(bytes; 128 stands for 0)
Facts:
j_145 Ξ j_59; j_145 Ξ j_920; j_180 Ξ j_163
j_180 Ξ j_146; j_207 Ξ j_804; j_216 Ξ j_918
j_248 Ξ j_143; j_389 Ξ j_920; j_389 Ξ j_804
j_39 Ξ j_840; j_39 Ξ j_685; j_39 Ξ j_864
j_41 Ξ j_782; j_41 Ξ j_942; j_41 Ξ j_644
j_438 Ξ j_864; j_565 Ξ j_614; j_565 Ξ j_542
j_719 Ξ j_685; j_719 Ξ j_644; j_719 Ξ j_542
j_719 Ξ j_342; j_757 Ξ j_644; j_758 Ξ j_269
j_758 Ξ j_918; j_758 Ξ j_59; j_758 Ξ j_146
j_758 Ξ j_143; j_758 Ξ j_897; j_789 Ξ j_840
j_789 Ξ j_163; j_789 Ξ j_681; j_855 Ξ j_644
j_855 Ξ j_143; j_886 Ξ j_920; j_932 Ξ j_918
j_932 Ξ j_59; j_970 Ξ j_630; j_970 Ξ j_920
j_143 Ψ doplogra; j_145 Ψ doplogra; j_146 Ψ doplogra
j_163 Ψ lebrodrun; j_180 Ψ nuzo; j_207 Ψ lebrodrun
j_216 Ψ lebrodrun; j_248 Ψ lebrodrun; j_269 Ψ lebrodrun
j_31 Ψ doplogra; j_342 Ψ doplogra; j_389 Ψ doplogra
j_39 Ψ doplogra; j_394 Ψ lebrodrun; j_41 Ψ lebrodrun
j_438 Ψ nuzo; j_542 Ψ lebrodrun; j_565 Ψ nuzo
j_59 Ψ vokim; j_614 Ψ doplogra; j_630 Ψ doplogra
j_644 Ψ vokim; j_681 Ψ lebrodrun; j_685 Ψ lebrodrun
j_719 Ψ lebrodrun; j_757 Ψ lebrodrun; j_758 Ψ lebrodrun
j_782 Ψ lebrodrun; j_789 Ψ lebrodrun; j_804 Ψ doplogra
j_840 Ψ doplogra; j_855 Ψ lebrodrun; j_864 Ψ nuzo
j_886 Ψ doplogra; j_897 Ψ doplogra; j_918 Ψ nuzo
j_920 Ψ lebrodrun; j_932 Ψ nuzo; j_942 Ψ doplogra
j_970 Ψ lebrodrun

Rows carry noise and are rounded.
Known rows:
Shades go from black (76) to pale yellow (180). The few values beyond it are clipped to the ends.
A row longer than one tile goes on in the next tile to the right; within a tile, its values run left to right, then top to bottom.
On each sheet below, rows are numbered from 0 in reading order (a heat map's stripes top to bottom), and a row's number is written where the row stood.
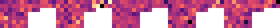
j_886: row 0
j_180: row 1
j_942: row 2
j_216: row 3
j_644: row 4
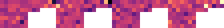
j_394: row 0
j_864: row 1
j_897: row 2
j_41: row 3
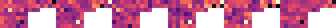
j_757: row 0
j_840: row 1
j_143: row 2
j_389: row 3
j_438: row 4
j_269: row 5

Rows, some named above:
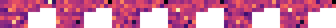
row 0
j_207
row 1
j_719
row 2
j_644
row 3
j_248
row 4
j_804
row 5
j_855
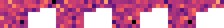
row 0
j_644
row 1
j_39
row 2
j_758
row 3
j_216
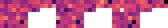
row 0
j_163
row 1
j_59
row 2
j_855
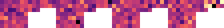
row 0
j_145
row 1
j_932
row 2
j_39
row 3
j_180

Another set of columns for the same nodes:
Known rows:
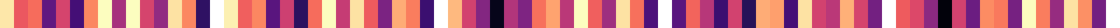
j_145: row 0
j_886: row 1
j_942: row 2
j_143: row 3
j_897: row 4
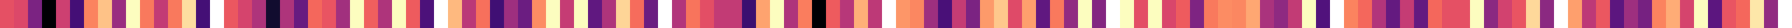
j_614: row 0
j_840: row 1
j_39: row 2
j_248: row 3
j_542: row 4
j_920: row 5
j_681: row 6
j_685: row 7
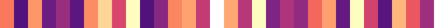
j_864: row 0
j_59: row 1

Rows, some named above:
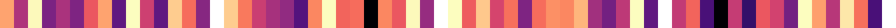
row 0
j_59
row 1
j_719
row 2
j_920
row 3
j_146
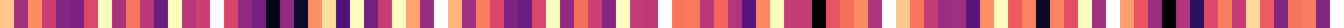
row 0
j_644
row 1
j_918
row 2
j_644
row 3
j_855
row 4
j_719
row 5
j_804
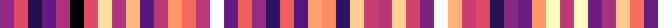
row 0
j_180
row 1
j_143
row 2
j_39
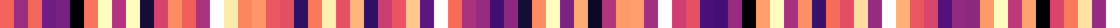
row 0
j_438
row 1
j_970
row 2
j_932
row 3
j_565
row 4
j_216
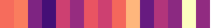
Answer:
j_163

